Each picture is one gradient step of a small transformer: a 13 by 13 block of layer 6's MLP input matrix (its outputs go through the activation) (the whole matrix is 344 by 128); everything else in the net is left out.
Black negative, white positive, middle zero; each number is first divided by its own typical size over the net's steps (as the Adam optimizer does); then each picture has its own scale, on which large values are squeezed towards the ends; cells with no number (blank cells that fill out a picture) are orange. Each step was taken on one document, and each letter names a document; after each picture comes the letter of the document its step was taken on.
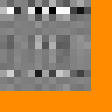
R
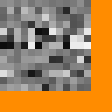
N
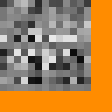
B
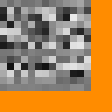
N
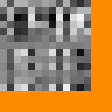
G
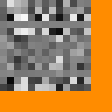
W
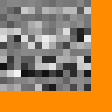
N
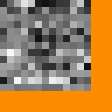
B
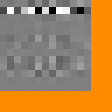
R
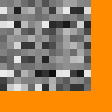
N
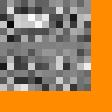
G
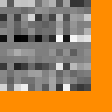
G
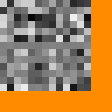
G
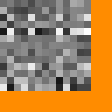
G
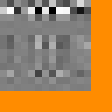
R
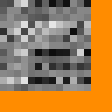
B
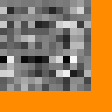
N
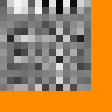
W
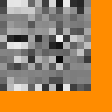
W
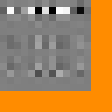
R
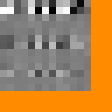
R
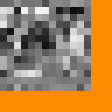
N
